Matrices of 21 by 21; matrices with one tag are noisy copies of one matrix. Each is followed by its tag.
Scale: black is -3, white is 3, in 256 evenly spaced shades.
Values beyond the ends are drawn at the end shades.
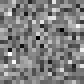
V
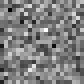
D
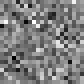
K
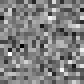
V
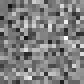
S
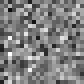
D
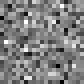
S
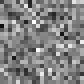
K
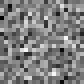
S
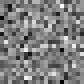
S
